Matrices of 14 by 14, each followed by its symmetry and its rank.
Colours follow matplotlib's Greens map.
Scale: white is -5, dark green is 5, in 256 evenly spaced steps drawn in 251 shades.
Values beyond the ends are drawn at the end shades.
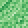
symmetric, full rank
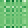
neither, rank one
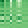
neither, rank one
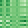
neither, rank one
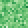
antisymmetric, full rank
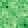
symmetric, rank three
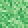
antisymmetric, full rank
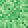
symmetric, full rank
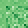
symmetric, rank three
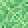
symmetric, full rank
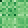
symmetric, rank three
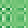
neither, rank one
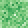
symmetric, full rank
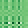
neither, rank one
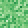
antisymmetric, full rank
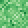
symmetric, full rank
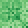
symmetric, rank three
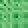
symmetric, rank three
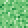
antisymmetric, full rank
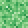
symmetric, full rank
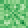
symmetric, rank three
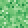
antisymmetric, full rank
